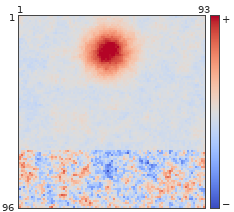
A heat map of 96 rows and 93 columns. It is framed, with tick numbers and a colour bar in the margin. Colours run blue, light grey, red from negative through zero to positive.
Seam: horizontal, 70% of the way down, the top part calmer. Ninth with the lowest average: bottom middle. Bumps: one, in the top middle. Ninth with the highest average: top middle. Histogram: skewed, a long tail of high values.
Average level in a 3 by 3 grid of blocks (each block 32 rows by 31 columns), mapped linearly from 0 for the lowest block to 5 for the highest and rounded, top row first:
151
111
101
